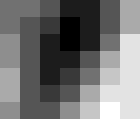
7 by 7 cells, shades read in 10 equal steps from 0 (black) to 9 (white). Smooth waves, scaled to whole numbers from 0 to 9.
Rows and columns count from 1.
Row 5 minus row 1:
2 -1 -2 1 3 4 2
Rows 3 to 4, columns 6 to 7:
4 8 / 6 8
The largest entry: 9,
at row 7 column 6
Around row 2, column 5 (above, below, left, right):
1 1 0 3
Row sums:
22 19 22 27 31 36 40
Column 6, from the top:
3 3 4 6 7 8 9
